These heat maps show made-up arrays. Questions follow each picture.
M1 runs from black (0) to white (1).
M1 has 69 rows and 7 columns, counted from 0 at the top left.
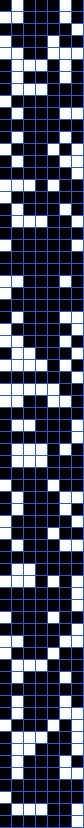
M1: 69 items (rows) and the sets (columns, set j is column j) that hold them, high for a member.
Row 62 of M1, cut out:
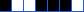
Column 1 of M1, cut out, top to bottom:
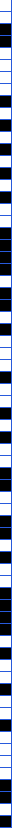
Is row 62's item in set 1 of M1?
yes
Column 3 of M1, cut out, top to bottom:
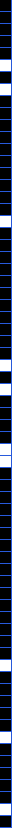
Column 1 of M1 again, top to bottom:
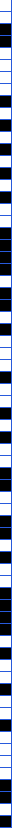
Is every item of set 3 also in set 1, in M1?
yes
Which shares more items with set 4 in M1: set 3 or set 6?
set 6
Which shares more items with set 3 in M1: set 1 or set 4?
set 1
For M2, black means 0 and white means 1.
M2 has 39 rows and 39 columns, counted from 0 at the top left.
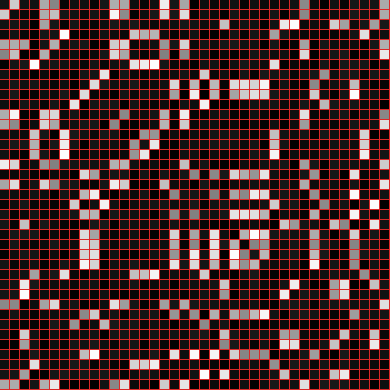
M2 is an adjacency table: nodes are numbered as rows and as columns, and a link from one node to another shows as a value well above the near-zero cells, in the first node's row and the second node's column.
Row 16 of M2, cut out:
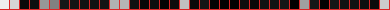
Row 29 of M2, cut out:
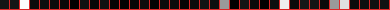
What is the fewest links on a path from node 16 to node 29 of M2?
3
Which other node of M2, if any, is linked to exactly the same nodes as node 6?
node 36
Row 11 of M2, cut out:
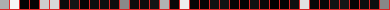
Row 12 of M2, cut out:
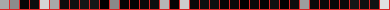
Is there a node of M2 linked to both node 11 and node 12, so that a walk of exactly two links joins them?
yes
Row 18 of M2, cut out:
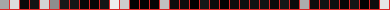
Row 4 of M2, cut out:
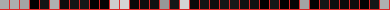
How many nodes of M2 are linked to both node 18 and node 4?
8
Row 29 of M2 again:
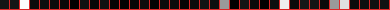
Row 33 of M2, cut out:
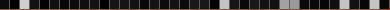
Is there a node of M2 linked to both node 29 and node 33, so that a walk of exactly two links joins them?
yes
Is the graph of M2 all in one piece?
no
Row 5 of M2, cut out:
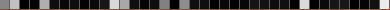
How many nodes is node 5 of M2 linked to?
9
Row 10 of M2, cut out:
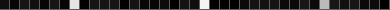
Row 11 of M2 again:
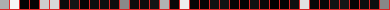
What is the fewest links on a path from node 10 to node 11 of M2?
5
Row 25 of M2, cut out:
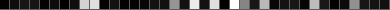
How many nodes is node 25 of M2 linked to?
10
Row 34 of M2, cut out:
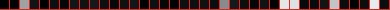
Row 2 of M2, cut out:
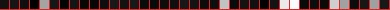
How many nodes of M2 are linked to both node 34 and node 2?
5
